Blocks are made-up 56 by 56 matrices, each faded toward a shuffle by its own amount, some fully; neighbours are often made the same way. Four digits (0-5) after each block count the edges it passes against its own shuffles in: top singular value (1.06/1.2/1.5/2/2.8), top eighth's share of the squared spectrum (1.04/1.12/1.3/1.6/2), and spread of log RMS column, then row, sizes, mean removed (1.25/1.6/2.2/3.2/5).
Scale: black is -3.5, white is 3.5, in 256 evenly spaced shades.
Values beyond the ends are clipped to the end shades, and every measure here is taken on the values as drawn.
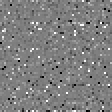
3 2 0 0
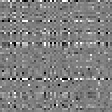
5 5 2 3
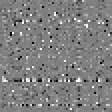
4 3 1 2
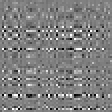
5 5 3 4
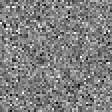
3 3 1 1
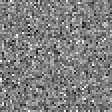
1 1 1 0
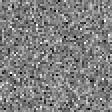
1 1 0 0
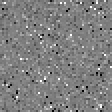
1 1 0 0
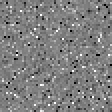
0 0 0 0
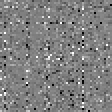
2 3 2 1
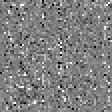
2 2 2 1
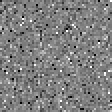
0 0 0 0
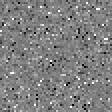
0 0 0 0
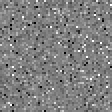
0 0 0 0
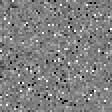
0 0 0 0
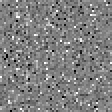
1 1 1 0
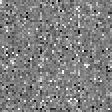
1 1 1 0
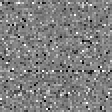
2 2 0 1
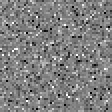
0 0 0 0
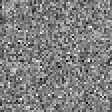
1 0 0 0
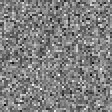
2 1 0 0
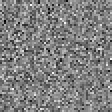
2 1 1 0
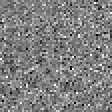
3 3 1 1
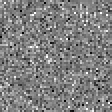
1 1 0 0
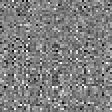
4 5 2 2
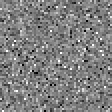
1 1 0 0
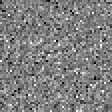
2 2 0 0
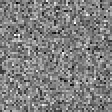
1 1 0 0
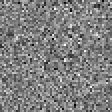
2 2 1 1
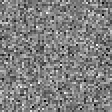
1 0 0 0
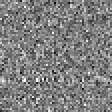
3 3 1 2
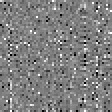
4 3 2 2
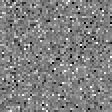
1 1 0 0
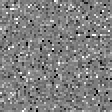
1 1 0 0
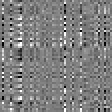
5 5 4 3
